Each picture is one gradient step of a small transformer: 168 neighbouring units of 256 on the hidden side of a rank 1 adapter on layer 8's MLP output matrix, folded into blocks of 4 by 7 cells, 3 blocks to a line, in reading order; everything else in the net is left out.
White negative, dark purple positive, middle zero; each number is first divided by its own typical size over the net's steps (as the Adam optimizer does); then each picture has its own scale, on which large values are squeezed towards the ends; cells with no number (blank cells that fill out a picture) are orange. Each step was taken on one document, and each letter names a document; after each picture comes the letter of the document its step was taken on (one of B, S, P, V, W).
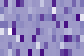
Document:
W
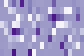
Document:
W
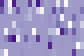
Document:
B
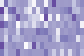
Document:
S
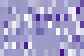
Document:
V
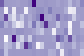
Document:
S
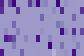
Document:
B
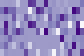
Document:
V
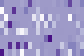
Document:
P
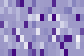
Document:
W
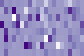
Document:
S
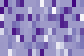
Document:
W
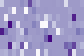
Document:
P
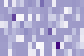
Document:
W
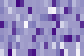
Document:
W
